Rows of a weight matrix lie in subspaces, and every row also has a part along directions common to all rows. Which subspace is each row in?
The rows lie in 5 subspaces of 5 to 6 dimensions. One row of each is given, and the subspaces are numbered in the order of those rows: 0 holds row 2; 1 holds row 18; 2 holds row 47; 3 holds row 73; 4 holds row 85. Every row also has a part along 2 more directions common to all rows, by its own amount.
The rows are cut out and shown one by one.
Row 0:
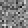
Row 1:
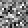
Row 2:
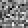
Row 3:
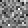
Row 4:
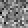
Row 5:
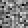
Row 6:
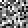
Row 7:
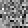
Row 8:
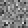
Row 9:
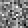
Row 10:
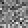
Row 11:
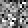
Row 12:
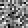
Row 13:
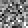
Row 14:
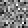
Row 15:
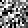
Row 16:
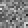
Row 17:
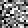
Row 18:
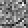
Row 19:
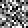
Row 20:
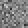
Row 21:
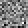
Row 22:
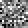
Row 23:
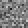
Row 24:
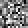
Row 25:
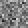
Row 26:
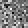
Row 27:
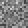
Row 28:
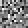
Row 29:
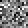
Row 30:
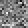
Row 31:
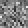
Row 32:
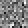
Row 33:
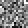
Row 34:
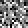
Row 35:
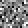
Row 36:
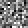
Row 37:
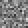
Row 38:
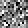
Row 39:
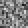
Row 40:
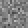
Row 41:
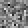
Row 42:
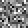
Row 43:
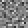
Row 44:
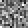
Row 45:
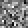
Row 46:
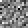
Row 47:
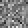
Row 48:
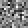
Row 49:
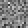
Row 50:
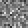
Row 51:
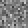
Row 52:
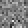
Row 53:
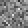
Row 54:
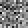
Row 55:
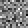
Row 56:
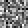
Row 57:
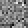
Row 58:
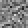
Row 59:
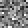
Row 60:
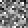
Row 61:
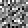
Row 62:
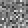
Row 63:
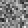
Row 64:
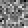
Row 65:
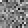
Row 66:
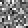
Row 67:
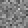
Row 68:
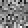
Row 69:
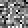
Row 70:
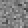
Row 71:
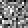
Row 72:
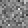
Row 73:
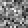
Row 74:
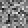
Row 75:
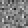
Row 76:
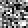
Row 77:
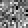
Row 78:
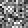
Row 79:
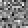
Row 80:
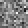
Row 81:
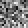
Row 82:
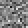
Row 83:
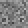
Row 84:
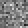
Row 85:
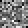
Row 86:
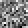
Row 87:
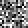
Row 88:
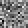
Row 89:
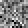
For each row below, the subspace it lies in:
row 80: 1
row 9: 3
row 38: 4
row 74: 2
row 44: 0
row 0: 1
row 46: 3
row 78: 1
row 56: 4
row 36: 0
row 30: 1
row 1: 1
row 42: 3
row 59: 2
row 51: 0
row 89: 2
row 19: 0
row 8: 4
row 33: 2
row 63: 3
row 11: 3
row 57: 1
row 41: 0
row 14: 4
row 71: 3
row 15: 1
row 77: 3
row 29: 3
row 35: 3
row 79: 4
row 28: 2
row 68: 2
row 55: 4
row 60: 2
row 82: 2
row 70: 3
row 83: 3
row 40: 2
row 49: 4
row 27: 1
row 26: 0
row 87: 1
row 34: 1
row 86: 3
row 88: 1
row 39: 0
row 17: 0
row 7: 0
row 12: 2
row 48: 0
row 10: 1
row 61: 2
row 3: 4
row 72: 4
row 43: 4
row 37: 0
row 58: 2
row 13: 3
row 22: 1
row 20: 0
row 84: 0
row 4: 1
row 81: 3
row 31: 4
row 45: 0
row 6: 4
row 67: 4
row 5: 0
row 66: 2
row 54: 1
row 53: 4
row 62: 1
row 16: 3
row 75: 2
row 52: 1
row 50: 0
